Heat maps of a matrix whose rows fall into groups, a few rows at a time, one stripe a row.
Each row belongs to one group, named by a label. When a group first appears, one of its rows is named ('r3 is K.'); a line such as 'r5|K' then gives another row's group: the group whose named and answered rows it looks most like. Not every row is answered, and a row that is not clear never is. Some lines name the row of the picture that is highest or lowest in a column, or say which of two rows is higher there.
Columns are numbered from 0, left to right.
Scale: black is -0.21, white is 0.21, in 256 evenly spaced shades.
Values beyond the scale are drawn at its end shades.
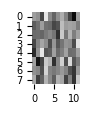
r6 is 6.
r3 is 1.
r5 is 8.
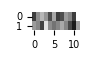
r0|1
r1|6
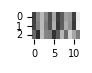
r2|8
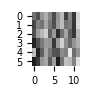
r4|8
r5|1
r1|6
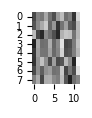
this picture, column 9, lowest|7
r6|6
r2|8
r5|1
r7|6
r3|6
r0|6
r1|1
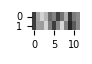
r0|1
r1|6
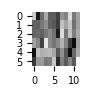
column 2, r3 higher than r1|No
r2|8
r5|1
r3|6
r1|8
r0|8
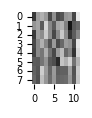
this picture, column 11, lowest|1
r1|6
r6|1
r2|6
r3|1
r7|1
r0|1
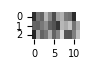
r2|6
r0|6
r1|8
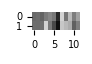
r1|8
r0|8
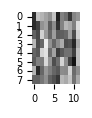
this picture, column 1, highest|0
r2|1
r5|6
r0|1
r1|1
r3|6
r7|8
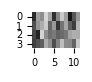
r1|1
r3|6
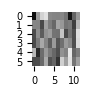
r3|1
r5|8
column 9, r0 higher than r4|No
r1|6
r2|6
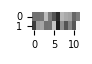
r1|1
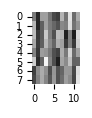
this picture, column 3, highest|5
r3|6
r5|8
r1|8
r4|8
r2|6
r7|1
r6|1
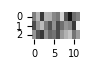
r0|6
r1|1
